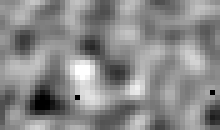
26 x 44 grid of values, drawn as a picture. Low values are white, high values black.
Mirror symmetry: none. Grain: blotchy. Lone odd cells: 2, each higher than its neighbours. Ninth with the highest average: bottom left. Slope: none.
